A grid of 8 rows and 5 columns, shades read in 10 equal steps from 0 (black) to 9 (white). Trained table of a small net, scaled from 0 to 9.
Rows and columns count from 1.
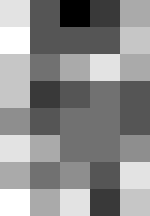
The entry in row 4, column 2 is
2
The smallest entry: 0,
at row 1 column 3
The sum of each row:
19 25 31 19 19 27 26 32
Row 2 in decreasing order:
9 7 3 3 3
